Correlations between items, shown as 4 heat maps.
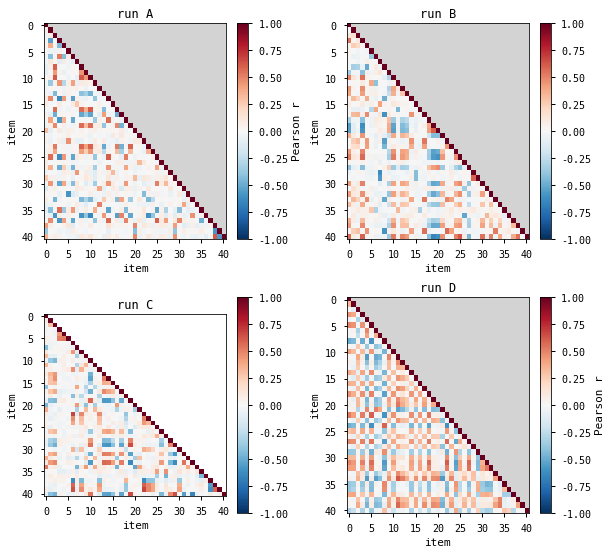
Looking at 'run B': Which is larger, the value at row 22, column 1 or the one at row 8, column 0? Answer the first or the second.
the first
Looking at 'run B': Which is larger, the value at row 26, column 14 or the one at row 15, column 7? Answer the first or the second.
the second
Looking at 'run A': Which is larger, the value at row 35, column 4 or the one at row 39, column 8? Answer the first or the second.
the second
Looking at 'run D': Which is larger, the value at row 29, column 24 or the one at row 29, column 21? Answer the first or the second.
the first
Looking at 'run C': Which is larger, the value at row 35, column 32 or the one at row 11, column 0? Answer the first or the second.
the second
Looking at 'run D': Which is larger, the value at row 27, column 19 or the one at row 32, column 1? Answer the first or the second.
the second
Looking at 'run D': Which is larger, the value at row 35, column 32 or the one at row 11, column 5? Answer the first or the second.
the second
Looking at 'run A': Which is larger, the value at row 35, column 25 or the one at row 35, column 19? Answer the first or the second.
the second
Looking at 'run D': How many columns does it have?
41
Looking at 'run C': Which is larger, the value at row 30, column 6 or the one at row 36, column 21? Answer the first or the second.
the first
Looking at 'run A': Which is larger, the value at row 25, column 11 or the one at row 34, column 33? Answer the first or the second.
the second
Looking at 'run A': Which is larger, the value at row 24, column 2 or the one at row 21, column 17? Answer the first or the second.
the first
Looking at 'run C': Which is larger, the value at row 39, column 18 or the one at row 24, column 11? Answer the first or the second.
the second
